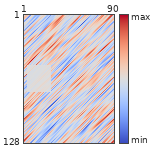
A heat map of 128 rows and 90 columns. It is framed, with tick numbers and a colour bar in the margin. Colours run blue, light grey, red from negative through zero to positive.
Slope: none. Grain: diagonal, up to the right. Calmest part: middle left. Odd patch: calmer, in the middle left.
